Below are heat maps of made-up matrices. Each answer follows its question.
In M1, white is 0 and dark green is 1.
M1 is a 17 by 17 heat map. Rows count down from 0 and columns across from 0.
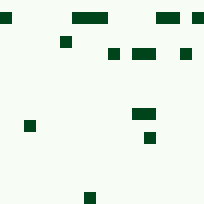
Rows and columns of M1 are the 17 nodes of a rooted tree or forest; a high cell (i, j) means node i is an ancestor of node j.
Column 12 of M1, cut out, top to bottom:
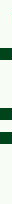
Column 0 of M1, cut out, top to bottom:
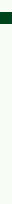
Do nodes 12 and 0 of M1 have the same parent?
no
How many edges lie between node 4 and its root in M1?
0
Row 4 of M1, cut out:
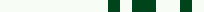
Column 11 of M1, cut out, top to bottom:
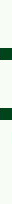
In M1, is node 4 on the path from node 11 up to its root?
yes
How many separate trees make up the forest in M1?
4
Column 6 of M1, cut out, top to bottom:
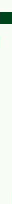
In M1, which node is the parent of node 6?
1
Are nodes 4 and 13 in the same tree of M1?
no
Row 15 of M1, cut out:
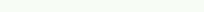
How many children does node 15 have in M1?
0
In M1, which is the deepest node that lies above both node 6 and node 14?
1
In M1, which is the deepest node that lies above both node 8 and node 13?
1
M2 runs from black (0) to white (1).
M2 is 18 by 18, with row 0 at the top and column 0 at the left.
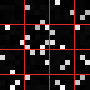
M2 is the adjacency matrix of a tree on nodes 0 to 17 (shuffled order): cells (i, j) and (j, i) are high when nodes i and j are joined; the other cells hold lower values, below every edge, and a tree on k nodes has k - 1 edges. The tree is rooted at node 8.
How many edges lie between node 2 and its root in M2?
4
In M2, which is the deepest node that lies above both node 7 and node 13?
9
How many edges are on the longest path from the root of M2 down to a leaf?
6
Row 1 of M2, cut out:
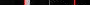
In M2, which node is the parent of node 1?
5
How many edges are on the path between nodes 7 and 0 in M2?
5
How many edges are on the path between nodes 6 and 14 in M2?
7
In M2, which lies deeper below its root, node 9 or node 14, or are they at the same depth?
node 14
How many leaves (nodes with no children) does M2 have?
8
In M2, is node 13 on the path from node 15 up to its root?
no
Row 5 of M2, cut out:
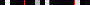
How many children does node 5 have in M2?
3
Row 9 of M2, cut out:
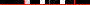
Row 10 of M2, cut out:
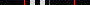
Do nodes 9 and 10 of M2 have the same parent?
yes
